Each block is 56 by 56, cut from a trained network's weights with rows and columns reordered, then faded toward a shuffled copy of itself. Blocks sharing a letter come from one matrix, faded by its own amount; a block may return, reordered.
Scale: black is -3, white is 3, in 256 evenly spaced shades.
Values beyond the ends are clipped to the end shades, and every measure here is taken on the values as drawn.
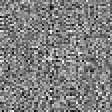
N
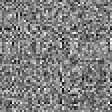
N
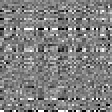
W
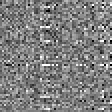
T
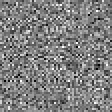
N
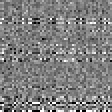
W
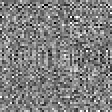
N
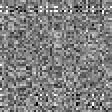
T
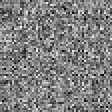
N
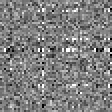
T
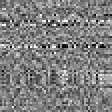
W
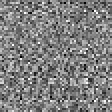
N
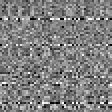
W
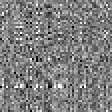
T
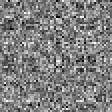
N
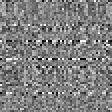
W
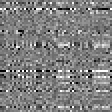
W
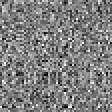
N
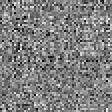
N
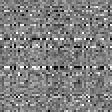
W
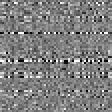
W
